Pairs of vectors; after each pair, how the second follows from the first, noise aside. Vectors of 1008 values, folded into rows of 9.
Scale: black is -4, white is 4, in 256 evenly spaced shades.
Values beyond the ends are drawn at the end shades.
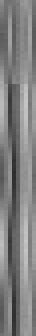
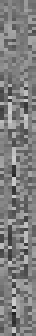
sign-scrambled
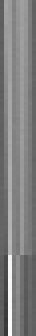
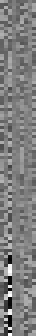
sign-scrambled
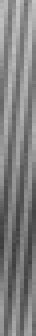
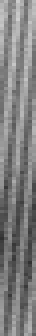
copied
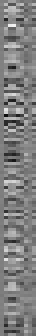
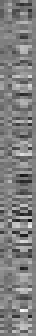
reversed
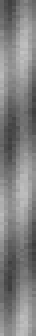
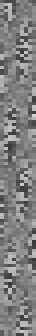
sign-scrambled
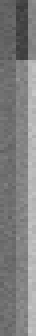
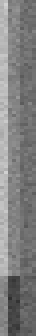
reversed
